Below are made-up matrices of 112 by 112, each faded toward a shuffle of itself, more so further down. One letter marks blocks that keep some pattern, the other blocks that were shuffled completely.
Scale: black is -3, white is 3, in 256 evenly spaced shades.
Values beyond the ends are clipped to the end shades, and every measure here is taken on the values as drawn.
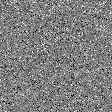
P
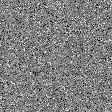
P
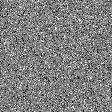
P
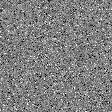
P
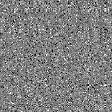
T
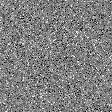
P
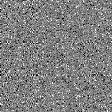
T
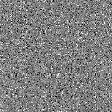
T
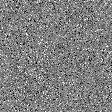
P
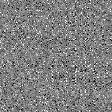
T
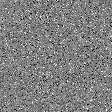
P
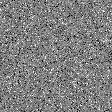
P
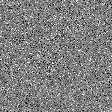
P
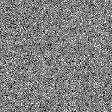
T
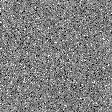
P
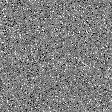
P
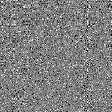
T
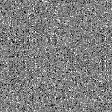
T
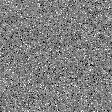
P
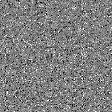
T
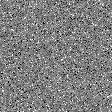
P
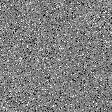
P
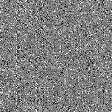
T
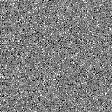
T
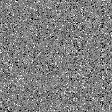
T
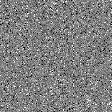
T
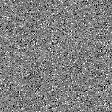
T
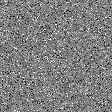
P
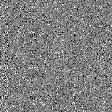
T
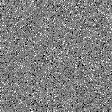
T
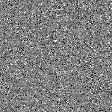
T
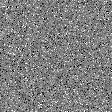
P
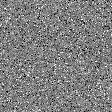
P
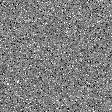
P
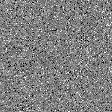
T
